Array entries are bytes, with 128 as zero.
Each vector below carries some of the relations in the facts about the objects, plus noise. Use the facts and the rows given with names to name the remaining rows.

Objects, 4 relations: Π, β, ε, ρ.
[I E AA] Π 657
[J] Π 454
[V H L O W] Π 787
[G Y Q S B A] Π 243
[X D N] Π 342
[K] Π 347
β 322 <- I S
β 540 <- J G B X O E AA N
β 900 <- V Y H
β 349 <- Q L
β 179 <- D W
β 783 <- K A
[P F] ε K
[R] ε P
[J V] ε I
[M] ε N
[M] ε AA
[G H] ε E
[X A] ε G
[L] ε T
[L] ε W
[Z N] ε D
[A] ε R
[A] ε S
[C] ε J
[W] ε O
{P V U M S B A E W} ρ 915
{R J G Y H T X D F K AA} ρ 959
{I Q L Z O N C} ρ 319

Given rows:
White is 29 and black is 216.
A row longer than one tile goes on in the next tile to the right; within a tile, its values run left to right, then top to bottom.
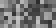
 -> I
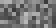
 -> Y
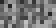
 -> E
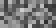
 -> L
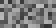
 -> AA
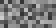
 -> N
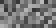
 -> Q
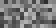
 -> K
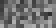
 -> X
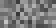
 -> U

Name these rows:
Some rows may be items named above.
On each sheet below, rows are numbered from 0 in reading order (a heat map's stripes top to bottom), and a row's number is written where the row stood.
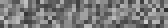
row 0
C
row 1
B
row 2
Z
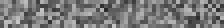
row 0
C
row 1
O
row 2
B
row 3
W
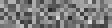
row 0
T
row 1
M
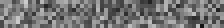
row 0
C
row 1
V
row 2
S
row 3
W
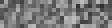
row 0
B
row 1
J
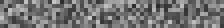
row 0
D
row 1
A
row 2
V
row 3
H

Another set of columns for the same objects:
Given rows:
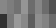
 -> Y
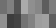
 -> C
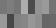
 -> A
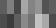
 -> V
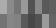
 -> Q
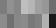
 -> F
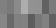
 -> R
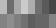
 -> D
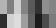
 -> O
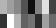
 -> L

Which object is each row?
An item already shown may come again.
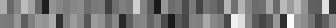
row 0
S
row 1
Y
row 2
J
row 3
H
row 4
T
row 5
W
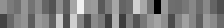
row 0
Y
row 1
K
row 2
I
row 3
Y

